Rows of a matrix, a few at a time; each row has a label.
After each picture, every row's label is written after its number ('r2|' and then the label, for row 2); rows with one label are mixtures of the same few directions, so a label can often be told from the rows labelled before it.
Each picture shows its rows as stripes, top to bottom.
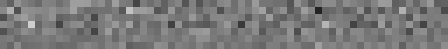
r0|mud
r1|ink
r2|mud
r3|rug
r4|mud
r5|mud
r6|ink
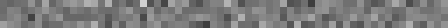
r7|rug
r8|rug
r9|rug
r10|mud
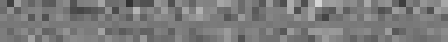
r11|ink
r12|mud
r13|rug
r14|rug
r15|ink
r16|rug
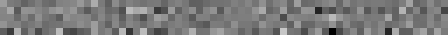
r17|mud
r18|ink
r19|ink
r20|mud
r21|ink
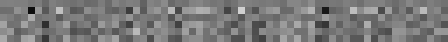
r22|rug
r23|rug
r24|rug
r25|rug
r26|mud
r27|rug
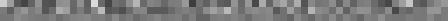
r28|mud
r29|ink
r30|mud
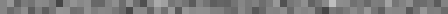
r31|ink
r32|rug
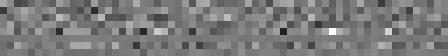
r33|mud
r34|mud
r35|ink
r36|ink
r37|ink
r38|rug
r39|mud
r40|rug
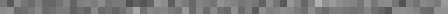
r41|ink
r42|mud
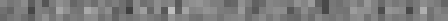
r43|rug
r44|rug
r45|rug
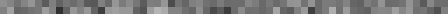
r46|rug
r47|ink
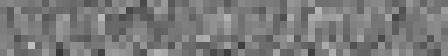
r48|rug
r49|ink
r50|ink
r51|ink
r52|ink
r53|mud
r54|rug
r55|ink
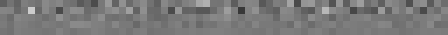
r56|mud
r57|rug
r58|ink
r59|mud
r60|ink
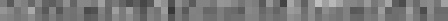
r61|ink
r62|rug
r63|rug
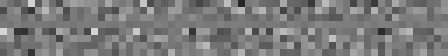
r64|rug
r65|rug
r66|ink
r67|ink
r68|mud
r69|ink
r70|mud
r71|rug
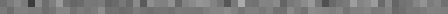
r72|rug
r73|ink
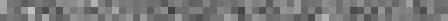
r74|mud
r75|rug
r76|rug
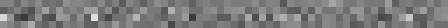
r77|ink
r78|rug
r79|mud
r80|rug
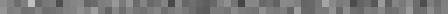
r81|rug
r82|mud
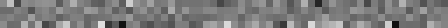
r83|ink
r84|rug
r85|rug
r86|ink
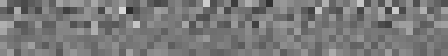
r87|mud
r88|ink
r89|mud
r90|mud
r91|mud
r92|mud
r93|rug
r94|ink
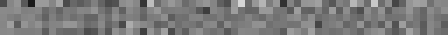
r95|rug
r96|mud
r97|rug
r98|ink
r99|rug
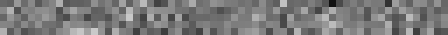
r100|ink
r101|ink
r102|rug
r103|ink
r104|mud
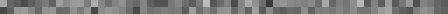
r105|mud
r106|mud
